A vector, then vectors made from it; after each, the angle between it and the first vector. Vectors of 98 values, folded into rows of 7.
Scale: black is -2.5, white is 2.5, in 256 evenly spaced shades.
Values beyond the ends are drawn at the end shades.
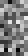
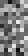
nearly parallel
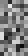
partly aligned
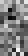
orthogonal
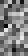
orthogonal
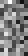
nearly opposite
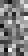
nearly parallel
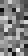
partly opposed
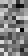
orthogonal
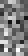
nearly opposite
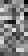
orthogonal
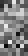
orthogonal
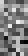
orthogonal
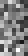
nearly opposite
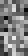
orthogonal
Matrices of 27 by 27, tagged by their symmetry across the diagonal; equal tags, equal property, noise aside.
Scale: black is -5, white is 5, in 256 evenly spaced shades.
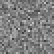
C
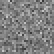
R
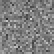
R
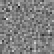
C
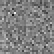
C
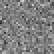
C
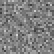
C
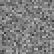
R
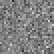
R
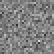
R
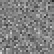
C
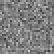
C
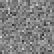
R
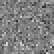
C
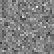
R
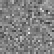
R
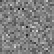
R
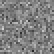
R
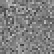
C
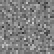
C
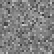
R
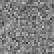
C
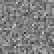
C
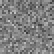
R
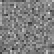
C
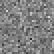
R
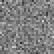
C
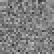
R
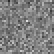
R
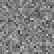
C
